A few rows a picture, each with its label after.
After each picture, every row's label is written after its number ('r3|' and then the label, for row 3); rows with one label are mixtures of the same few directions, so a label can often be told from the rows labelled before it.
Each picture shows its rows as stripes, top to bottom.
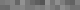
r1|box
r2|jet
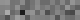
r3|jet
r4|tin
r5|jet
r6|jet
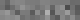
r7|jet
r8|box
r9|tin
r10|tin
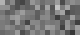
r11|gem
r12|tin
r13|box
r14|tin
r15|tin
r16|box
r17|jet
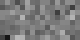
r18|jet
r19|jet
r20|tin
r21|jet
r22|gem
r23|tin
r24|box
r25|jet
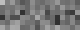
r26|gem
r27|box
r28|jet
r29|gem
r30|tin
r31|gem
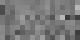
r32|gem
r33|gem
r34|gem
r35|box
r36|jet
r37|box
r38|gem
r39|box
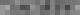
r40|tin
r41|jet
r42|jet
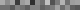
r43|tin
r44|tin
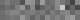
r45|jet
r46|box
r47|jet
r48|jet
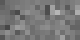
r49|gem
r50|tin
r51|tin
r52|box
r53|box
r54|jet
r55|jet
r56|box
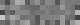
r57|jet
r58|gem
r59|gem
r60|gem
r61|tin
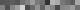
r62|tin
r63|jet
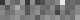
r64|box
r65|jet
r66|jet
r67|gem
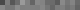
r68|gem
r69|box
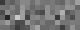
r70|gem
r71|jet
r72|box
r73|jet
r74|jet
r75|gem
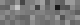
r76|box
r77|tin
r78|gem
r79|gem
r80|tin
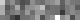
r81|gem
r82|box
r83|box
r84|tin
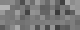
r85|box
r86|jet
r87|jet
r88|box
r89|gem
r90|tin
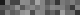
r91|gem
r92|jet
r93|gem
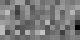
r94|jet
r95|tin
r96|jet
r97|jet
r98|tin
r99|gem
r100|box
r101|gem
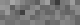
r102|tin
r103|jet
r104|jet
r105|jet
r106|box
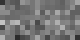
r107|gem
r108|gem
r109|tin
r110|tin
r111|gem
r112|box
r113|jet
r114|gem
